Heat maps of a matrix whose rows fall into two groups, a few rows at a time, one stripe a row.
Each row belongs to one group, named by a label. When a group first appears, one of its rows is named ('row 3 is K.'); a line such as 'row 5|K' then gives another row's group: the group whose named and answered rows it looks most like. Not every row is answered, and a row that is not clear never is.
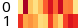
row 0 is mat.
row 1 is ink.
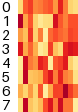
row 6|ink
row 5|mat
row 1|ink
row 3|ink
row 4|mat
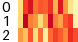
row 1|mat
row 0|mat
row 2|ink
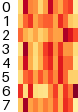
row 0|mat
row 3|mat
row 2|ink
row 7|mat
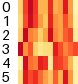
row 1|mat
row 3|ink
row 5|mat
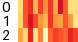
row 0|mat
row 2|ink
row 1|mat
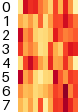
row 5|ink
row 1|ink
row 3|ink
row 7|ink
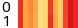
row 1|ink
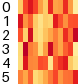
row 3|mat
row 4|mat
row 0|mat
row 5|ink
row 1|ink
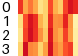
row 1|mat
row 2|mat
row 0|ink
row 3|mat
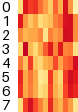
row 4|ink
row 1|ink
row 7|mat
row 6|ink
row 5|ink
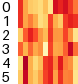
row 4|mat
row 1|ink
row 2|mat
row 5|mat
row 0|ink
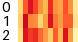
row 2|mat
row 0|mat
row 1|mat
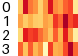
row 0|mat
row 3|ink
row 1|ink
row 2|mat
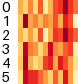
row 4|mat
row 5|mat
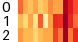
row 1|ink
